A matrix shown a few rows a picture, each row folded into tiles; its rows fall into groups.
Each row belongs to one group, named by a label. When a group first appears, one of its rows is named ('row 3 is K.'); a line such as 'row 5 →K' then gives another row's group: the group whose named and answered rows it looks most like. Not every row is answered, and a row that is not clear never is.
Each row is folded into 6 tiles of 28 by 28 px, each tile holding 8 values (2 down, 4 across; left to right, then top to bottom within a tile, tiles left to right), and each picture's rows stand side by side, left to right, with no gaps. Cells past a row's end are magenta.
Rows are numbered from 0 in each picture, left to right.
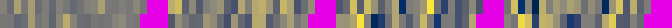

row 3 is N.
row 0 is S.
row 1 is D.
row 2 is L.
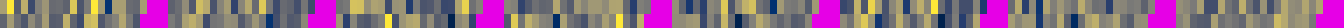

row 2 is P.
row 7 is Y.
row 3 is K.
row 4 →N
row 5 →L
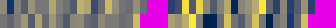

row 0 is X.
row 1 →L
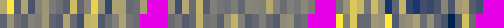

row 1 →S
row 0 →D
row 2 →P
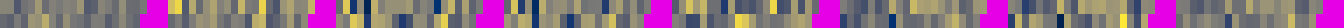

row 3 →N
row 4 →S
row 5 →K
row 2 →N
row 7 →K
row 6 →K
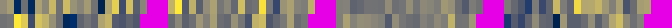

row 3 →K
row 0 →N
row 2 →K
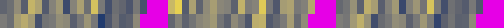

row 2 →L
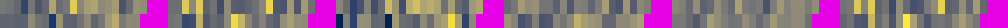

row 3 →S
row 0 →K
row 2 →K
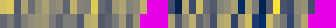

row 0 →D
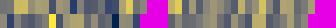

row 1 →D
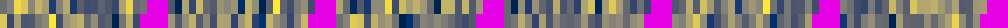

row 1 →X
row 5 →K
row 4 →L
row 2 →N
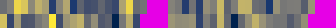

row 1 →N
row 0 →P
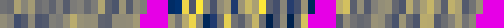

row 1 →L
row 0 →S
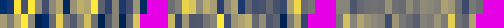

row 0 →L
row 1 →P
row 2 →K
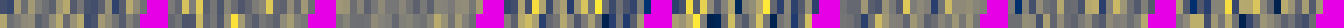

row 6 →X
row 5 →Y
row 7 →N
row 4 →L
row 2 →Y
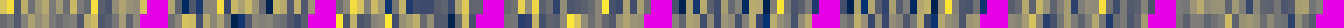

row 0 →D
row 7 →P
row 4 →X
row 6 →L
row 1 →N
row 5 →X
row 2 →P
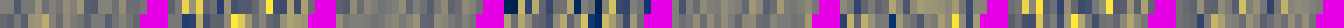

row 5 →K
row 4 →X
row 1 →S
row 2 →X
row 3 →X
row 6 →S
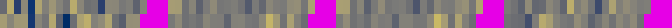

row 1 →Y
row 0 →N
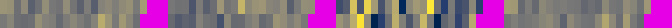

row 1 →K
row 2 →L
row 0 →Y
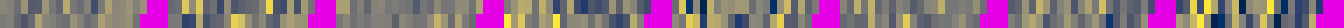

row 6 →L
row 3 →P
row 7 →L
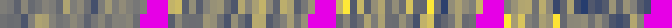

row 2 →D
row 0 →Y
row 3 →P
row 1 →D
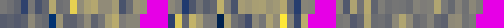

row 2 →S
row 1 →K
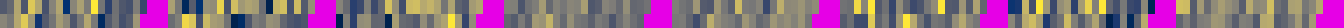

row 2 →K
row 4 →Y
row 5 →S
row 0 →L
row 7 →D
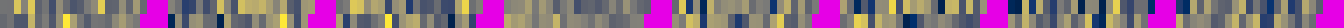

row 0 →S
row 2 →P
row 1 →K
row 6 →X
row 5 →N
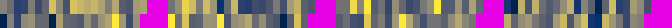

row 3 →X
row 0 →K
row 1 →P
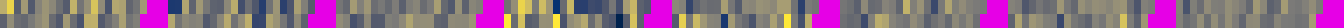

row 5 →Y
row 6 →K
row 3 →P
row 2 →S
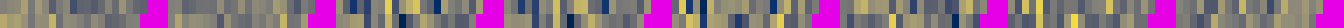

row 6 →S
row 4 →N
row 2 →N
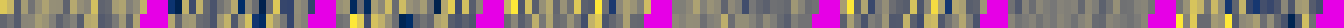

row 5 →D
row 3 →D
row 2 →N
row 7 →P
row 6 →X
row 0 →D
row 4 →P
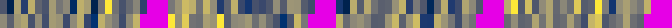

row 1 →P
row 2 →X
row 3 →D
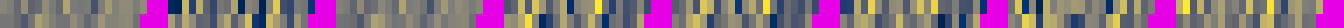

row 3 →L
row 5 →L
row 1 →X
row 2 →Y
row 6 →N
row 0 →Y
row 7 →D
